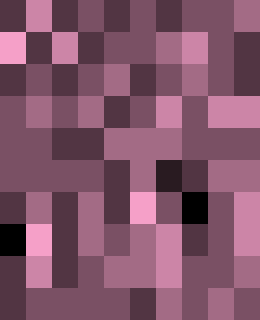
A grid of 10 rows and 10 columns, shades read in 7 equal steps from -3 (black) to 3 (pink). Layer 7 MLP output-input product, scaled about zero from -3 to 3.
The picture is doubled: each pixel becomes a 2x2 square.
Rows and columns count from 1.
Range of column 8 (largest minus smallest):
5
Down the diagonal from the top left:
-1 -1 -1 1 1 1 0 -1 0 0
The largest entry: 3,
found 3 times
